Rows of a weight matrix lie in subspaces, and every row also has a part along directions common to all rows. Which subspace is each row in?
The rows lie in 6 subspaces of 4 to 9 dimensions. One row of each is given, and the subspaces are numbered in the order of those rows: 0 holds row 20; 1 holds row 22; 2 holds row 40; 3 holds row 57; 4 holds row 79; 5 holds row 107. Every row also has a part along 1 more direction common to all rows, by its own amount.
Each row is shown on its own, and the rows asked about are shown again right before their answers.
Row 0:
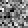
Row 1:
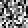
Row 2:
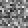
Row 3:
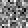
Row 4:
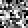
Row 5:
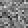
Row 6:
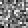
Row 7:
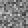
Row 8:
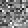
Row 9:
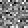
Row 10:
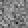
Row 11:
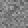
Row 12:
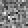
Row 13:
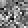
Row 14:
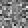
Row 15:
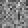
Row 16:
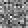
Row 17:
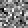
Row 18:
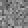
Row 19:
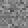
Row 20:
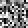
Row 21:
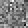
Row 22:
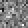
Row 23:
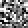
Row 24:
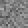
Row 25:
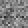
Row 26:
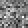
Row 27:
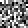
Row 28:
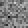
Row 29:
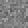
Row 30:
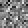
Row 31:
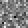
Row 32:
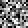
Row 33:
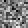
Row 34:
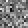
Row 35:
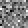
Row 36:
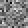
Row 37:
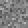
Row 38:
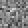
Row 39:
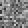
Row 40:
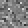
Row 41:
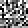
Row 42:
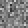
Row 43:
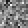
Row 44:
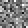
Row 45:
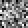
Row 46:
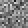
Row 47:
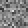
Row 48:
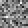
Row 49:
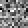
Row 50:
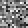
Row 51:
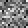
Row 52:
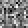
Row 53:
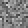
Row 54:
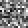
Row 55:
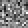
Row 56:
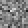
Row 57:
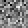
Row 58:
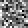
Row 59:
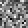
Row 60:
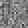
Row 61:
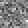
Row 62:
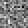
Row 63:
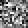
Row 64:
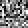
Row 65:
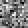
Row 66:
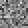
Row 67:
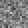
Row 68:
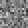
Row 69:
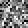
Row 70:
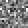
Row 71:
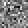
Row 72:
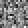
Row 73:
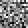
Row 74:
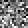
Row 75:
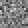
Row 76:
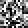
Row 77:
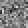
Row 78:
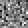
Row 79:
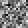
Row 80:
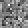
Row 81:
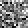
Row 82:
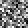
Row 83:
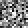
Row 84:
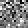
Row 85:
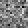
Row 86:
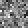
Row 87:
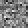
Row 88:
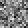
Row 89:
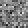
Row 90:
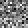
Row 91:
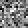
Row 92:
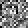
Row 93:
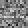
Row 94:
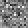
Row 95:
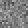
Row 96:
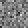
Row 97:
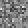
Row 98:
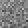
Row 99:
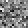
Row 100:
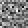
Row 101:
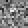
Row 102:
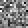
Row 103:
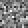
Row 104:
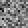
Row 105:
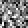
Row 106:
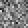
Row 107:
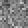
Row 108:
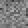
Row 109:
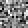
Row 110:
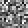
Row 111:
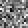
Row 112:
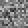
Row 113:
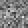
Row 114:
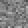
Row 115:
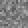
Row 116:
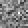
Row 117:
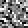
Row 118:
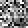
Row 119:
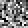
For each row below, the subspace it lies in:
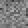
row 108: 3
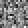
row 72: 0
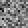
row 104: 4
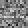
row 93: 5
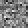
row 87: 5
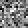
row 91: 0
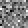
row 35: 0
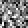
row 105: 4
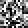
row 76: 2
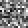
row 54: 3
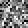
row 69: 4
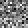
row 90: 5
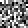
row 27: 1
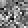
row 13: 1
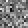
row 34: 4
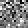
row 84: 0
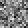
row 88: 1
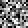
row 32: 4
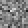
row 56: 5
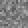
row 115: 2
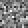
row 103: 0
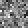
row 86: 1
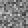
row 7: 4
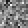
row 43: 4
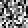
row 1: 4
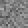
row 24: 1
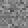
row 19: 5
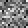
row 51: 3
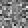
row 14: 5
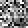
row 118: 0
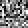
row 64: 2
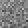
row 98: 0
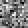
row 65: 3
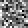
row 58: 4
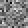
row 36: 5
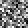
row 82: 4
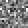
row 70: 1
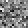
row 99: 1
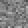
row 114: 5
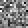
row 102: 3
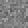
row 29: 1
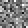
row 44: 3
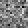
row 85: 3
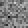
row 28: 0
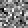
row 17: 1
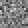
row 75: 5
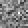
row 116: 3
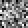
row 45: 1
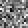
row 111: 4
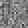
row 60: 5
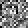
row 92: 0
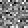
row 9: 0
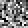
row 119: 2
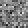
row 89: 3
